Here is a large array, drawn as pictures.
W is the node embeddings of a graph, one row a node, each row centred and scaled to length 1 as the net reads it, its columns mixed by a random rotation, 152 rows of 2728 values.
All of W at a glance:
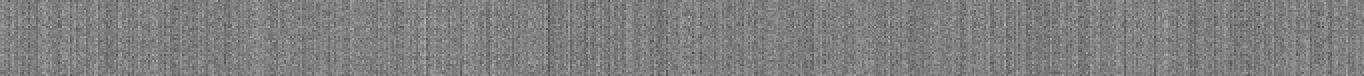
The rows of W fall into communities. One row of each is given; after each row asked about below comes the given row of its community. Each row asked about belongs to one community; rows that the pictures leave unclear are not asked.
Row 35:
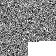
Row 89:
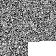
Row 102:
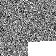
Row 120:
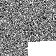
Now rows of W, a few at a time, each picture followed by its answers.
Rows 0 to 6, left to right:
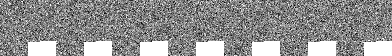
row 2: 120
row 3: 120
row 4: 102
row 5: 35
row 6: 89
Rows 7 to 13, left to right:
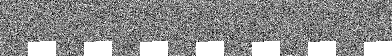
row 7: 102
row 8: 35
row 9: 102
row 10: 120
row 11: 120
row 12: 120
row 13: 102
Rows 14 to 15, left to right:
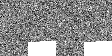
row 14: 35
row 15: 89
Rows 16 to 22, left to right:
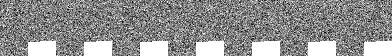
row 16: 89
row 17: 102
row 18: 89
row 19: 35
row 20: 102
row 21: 120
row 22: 102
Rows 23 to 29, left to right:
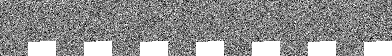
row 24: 102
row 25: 35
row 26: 89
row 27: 102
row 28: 102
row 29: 102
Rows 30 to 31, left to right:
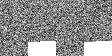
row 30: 120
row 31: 102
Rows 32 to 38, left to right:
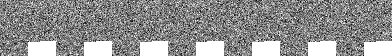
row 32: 120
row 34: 89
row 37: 89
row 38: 89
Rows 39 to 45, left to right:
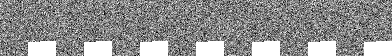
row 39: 89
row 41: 120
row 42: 102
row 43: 120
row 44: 120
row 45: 102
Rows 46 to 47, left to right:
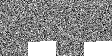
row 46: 35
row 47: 120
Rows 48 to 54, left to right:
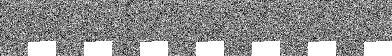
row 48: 120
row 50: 89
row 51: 120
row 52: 102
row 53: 102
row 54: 102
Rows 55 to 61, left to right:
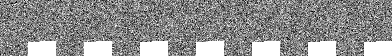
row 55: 102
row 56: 102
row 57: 89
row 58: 35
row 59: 89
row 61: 89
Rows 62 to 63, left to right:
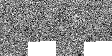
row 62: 120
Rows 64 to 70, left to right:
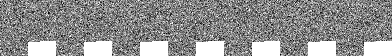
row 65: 120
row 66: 102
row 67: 35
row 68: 89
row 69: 102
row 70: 35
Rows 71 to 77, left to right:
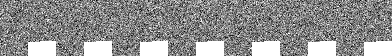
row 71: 89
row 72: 35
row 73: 35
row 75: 120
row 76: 35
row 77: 102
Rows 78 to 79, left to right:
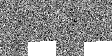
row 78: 89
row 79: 89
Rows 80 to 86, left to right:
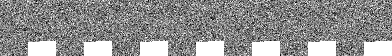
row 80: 120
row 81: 120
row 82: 35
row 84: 102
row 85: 102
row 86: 35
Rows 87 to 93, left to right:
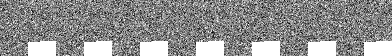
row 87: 120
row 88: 102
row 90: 35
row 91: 102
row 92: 102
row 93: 89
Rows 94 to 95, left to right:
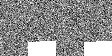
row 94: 102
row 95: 89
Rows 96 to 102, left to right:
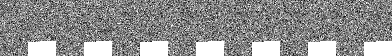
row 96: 35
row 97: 120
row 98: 89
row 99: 89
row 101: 89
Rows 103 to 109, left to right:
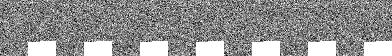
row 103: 120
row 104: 35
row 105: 35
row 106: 120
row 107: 35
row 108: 102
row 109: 120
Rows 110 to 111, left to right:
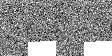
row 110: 120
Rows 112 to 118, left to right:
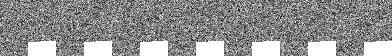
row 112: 35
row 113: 102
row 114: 120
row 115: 102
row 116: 35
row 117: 102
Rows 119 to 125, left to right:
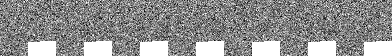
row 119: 102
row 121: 120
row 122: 120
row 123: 89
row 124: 120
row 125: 102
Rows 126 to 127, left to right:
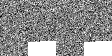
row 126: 120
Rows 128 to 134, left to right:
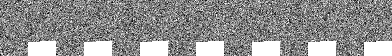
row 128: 120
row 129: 102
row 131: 89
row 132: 35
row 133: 89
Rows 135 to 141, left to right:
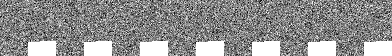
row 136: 89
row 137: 102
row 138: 120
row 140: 120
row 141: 35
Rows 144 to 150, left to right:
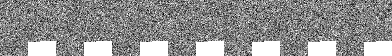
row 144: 35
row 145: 89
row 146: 35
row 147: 35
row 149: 102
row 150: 89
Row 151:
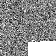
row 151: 89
